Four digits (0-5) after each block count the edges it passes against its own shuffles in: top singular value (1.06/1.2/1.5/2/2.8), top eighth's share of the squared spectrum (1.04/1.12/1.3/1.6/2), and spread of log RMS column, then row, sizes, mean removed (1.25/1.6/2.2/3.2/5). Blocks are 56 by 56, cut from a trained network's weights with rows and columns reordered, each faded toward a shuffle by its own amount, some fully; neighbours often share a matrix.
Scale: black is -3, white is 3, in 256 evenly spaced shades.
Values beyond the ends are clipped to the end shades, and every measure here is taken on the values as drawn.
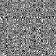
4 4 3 2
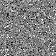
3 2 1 0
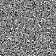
3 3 1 1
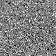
1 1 0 0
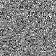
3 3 1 2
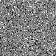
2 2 0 0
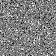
0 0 0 0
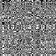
4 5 3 3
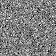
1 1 0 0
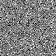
2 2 0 1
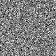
2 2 0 0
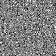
2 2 0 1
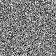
0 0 0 0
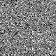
2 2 0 1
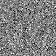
1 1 0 0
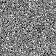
1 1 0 0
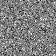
0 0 0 0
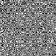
4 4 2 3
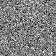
0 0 0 0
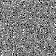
2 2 1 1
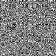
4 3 0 2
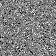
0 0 0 0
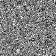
2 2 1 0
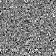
3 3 1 1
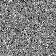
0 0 0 0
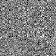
3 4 2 2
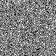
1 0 0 0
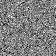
0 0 0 0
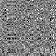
4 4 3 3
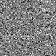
3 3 0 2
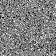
1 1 0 0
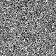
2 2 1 0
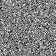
1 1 0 0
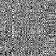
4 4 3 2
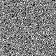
1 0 0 0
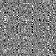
4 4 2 2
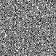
2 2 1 0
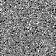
2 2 0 0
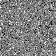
2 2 0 0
